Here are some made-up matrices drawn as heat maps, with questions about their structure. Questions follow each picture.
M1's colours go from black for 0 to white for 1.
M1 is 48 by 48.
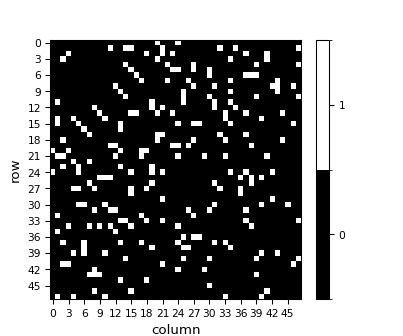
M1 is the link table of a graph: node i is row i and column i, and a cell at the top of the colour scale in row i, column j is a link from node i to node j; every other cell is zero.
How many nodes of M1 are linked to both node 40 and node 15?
0
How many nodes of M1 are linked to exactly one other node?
1
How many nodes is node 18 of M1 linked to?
5
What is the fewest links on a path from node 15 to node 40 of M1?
3
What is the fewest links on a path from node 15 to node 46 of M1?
1
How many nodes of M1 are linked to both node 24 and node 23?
2
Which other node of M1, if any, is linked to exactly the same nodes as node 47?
node 14
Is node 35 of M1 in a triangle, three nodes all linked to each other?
no
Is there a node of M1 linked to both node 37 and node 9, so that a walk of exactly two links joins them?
yes
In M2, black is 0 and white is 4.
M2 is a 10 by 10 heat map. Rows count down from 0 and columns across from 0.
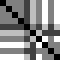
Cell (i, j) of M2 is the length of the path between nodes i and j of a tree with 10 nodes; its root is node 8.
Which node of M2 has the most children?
4
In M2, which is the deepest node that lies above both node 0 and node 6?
4
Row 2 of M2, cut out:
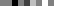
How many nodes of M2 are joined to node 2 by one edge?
1
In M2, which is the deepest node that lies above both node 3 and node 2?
4
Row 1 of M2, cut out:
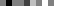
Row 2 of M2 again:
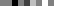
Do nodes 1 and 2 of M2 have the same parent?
yes
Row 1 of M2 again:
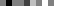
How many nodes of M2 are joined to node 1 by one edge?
1
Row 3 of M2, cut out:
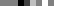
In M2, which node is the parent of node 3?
4
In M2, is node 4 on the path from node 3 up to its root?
yes
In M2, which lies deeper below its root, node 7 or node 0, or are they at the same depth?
the same depth
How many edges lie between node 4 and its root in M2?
1
